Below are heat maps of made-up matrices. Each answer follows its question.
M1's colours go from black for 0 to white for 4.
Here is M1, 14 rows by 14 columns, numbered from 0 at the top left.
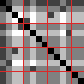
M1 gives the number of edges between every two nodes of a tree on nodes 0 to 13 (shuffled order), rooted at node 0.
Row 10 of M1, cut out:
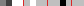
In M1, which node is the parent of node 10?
1
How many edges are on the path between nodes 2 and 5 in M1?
4
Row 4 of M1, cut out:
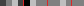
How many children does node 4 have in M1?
1
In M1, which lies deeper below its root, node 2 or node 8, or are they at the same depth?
node 2
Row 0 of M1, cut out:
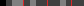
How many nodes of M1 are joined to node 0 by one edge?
9
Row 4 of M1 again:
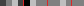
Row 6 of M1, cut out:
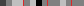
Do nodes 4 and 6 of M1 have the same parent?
yes
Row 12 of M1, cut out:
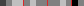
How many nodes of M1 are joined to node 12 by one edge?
1
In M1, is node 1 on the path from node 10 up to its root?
yes
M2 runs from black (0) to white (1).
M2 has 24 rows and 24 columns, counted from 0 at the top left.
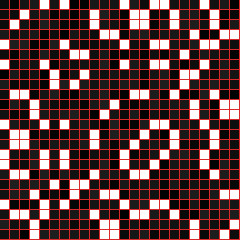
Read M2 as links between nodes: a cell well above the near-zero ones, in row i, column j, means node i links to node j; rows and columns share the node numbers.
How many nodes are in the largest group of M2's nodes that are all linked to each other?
7
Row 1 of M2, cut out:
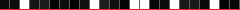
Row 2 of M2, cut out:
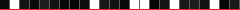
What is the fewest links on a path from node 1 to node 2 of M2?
1
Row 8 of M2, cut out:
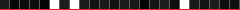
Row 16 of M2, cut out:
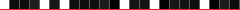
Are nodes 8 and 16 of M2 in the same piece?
no
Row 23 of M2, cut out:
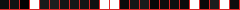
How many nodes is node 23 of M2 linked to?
5
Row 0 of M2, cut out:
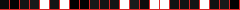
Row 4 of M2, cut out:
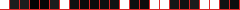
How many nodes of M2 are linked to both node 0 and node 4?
5
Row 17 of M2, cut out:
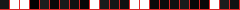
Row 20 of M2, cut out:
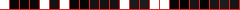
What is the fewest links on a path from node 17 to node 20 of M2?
3
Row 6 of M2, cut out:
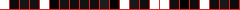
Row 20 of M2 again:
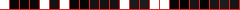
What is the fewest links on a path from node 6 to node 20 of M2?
1
